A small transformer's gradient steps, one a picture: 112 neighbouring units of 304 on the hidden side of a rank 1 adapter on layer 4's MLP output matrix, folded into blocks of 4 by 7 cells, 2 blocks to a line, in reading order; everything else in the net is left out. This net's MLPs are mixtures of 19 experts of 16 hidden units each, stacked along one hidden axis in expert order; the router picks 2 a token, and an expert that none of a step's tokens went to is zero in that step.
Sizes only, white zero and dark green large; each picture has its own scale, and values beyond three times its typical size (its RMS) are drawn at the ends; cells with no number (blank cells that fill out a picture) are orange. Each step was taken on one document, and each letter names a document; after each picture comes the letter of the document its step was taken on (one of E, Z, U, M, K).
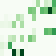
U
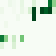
U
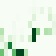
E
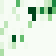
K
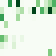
U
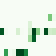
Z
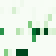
Z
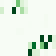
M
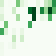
K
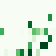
Z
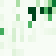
K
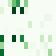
M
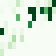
K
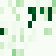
K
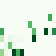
E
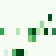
Z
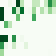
U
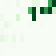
K
